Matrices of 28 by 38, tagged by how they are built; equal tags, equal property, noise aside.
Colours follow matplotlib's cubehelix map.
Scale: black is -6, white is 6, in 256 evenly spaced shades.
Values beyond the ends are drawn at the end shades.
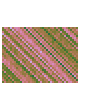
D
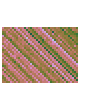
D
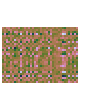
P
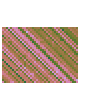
D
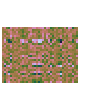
P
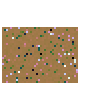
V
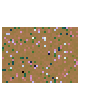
V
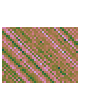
D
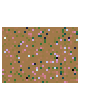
V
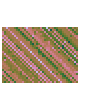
D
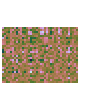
P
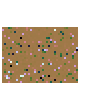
V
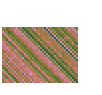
D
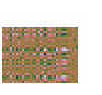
P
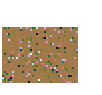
V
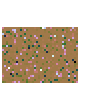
V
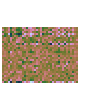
P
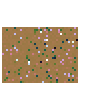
V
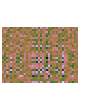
P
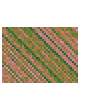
D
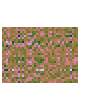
P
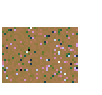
V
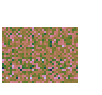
P
